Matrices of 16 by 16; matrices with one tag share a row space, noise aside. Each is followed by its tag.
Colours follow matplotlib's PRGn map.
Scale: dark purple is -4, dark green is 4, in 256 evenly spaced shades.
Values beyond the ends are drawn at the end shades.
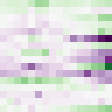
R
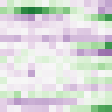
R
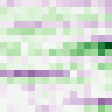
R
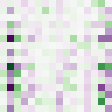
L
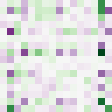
L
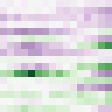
R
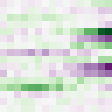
R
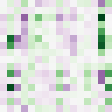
L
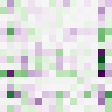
L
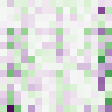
L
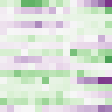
R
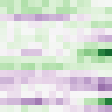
R
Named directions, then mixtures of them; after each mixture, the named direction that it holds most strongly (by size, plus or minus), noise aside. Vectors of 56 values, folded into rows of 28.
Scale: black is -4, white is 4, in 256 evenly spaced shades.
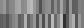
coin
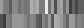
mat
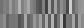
coin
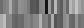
mat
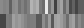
mat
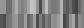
coin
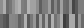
coin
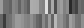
mat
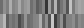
mat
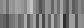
coin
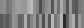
coin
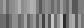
coin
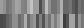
coin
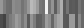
mat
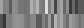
mat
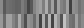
coin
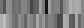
mat
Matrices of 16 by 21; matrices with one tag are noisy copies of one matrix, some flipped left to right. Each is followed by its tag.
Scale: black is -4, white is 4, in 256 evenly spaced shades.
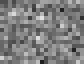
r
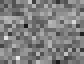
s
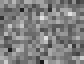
r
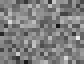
s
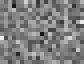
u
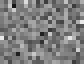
u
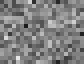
s
